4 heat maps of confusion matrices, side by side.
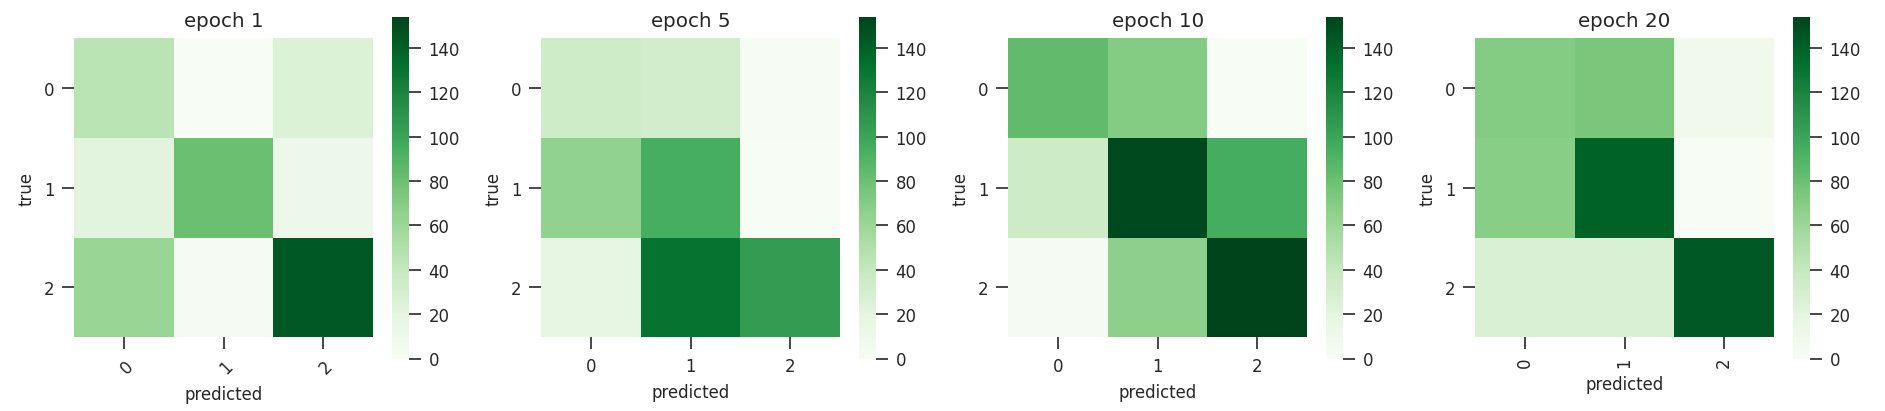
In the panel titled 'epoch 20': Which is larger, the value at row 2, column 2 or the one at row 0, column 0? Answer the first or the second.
the first
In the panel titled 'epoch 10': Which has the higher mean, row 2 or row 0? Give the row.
2
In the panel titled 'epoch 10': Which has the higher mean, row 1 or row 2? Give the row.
1
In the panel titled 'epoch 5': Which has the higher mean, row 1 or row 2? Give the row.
2
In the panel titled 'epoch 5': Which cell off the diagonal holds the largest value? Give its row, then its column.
2, 1
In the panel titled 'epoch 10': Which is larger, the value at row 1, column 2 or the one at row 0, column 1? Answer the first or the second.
the first
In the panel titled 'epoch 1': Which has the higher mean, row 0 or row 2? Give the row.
2
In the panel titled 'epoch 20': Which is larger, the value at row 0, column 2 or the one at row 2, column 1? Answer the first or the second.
the second
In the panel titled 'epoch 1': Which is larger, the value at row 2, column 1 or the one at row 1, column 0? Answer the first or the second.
the second
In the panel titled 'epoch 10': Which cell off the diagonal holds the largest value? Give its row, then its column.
1, 2
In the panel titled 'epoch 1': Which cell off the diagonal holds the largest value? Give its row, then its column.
2, 0
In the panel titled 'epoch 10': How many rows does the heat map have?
3
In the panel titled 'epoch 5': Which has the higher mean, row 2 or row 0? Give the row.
2
